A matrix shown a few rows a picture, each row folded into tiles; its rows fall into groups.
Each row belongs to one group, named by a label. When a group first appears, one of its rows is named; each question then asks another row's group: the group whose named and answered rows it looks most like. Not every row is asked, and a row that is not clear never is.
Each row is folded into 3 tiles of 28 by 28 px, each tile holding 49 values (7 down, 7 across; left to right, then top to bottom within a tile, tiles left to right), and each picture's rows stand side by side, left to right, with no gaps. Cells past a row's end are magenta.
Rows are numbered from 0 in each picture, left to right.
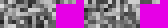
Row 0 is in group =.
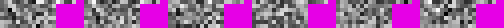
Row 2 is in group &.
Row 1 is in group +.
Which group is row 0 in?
+
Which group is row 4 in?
+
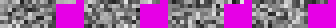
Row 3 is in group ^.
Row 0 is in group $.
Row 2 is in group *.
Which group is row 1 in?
&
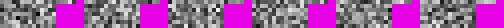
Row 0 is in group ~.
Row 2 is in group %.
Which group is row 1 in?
~
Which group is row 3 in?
^
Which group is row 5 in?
$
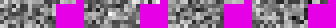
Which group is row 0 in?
%
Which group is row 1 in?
*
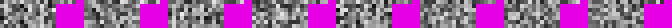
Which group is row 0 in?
%
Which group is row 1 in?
+
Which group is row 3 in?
*
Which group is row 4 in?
%
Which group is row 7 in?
^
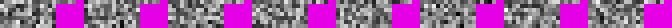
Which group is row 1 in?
%
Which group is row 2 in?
*
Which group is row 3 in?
^
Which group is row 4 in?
=
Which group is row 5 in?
+
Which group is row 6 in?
*
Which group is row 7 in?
+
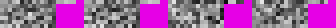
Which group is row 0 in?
$
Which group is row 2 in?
&
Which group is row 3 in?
+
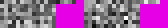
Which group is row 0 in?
%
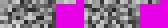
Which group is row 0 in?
$
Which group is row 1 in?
~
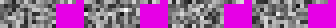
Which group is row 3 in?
^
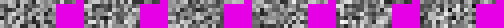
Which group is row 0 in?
~
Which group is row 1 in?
%
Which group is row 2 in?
$
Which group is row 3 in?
&
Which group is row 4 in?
%
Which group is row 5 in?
^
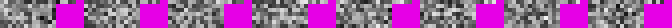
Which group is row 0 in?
&
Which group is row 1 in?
^
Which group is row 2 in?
~
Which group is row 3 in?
*
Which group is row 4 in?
&
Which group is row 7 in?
~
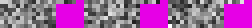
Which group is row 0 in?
~
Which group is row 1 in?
^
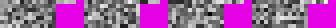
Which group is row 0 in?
$
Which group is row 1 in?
=
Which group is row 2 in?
*
